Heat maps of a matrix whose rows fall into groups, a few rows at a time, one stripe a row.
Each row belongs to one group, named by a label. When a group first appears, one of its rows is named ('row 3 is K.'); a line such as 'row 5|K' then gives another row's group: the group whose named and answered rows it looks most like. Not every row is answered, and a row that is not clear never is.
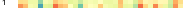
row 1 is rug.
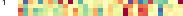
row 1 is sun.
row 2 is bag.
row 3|bag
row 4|bag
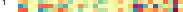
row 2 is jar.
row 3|rug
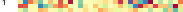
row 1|sun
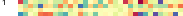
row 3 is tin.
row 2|sun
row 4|jar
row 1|bag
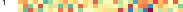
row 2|tin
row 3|sun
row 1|rug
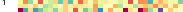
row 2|rug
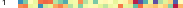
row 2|rug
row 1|jar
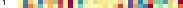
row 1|sun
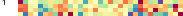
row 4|sun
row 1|bag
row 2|rug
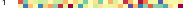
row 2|sun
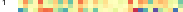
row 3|jar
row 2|tin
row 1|tin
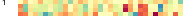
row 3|bag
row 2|bag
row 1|tin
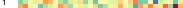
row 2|rug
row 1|jar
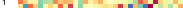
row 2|sun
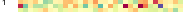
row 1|rug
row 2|bag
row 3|jar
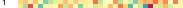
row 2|sun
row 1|rug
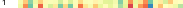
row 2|tin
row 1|tin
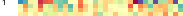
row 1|jar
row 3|tin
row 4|rug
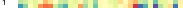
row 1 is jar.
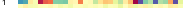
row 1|jar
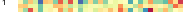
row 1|sun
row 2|rug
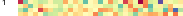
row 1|bag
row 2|tin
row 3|jar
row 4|rug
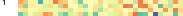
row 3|rug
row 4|jar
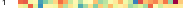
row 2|sun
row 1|rug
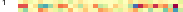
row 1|tin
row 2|rug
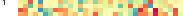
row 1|sun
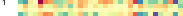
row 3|tin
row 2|tin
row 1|jar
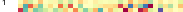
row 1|tin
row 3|bag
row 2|sun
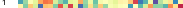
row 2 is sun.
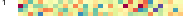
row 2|bag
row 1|tin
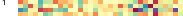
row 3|jar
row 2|sun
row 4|rug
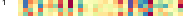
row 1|sun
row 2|sun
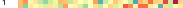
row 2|bag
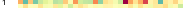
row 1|bag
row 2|tin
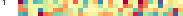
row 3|rug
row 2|bag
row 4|jar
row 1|bag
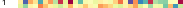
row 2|jar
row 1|sun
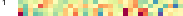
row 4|bag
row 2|jar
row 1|jar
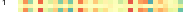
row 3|tin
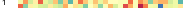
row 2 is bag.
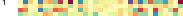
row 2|tin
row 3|rug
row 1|sun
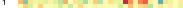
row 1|bag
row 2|tin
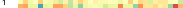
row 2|rug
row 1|tin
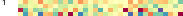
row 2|jar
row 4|sun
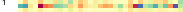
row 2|jar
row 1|tin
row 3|tin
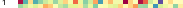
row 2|jar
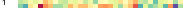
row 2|jar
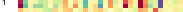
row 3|rug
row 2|bag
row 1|bag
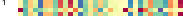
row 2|sun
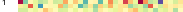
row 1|bag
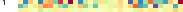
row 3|rug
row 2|jar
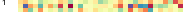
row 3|tin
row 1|rug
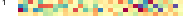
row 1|sun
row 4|rug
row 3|bag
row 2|jar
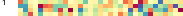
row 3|sun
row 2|jar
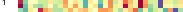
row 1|bag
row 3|jar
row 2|bag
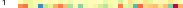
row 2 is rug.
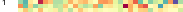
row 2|bag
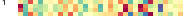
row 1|sun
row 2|bag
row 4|sun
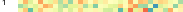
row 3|tin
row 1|tin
